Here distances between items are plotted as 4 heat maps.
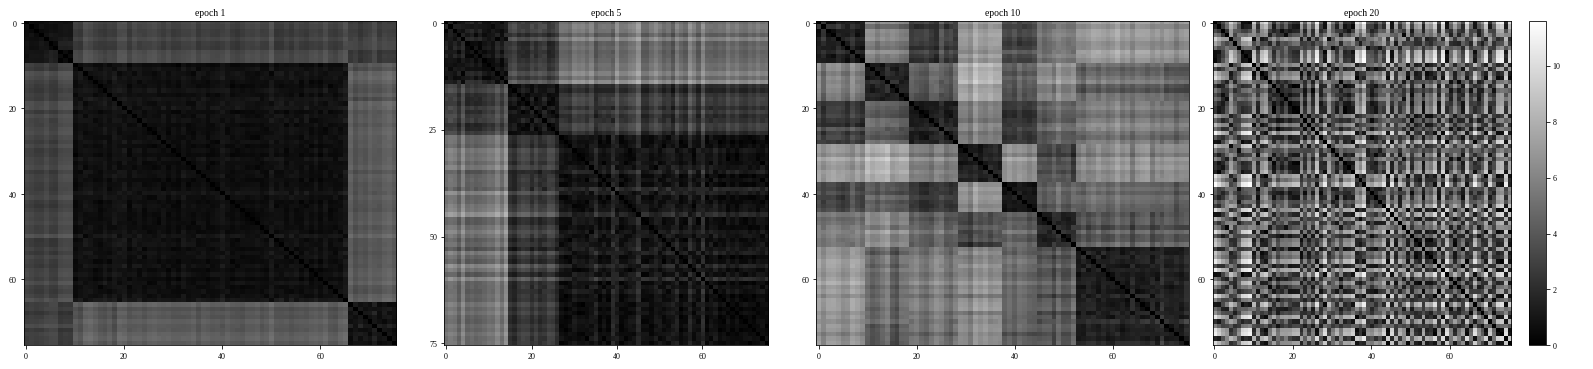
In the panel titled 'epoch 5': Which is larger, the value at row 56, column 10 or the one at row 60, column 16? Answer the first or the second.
the first
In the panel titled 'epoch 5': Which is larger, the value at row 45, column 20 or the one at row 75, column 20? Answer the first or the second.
the first
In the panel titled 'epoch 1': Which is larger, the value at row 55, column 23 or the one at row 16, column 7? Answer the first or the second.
the second
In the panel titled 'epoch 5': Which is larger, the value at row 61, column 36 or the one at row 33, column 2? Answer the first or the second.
the second
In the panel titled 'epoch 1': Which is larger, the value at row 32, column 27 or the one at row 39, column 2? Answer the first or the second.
the second
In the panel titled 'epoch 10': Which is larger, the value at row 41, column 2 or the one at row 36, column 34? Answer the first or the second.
the first
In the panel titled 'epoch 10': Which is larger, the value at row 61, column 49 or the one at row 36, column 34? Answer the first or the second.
the first
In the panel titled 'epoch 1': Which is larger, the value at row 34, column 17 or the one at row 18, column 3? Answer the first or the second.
the second
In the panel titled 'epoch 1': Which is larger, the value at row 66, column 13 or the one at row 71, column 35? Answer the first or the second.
the first
